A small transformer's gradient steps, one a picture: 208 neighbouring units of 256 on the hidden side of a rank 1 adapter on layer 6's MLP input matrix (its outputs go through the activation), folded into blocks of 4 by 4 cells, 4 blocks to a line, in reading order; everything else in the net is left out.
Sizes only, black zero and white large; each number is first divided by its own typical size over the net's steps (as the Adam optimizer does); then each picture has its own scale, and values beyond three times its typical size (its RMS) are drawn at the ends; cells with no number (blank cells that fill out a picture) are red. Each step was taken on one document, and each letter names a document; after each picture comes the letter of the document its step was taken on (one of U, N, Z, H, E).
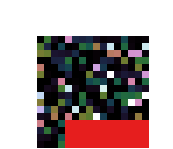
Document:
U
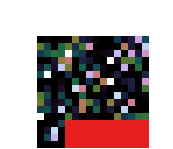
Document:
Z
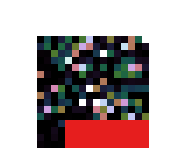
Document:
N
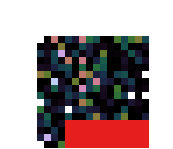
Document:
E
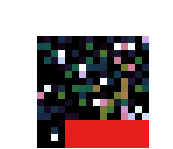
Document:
N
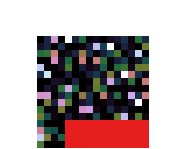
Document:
U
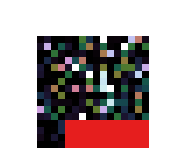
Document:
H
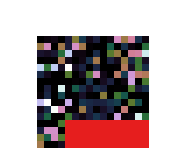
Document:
Z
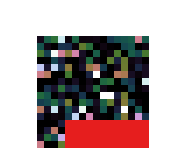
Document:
Z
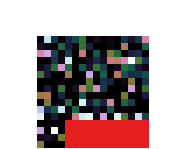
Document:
Z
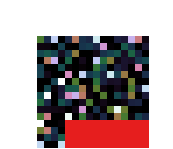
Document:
U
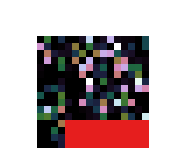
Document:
N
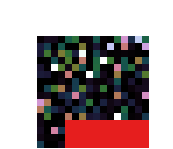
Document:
E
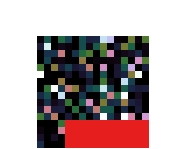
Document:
H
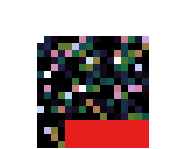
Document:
Z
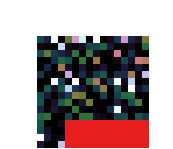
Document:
U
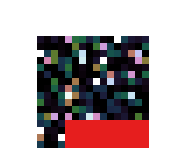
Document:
U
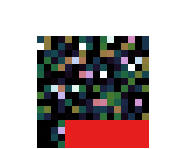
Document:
H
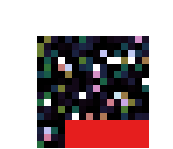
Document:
Z
